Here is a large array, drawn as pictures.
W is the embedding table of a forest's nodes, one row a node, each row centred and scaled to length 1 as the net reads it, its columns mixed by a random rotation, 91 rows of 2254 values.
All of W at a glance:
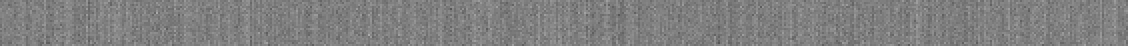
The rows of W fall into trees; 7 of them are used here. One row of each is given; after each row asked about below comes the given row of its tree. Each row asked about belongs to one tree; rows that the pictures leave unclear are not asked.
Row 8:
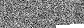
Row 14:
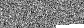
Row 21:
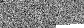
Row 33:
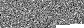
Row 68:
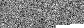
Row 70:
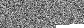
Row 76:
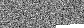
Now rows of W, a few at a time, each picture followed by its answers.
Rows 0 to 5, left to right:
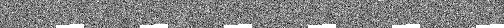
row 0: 70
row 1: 68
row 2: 68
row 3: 8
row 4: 70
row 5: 76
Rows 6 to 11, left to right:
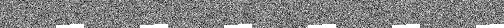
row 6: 8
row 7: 21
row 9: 68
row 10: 8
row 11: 70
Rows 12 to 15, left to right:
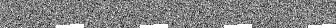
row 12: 33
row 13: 14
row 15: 76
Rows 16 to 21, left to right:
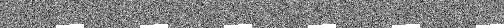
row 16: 21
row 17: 70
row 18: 68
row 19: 68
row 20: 76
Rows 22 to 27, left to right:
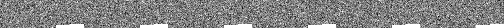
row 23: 70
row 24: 76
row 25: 76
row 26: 70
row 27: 33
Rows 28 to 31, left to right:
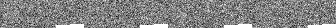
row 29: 21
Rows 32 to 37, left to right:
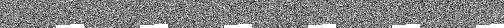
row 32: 68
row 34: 76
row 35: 21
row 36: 76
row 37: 21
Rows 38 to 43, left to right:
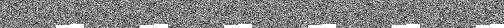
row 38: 8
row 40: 8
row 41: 76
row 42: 68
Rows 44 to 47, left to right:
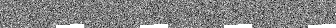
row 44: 33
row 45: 76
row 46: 68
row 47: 8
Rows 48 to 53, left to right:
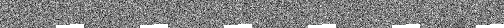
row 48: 33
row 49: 76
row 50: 8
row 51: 21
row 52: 70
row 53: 68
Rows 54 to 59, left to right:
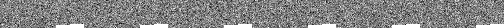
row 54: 68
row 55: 8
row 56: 33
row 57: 21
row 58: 68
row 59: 21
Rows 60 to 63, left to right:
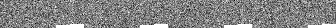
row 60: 8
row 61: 68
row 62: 70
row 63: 33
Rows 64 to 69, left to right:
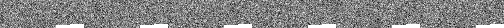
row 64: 68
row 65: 76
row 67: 76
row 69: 68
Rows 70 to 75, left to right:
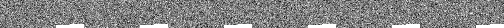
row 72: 14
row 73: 21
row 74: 8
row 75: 76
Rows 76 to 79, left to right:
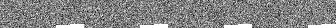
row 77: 33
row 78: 21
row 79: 70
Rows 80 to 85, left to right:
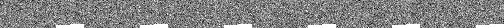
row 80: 8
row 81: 8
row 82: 70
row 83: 68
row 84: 8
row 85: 14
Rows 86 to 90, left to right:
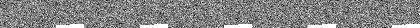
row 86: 14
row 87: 8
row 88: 76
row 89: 33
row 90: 8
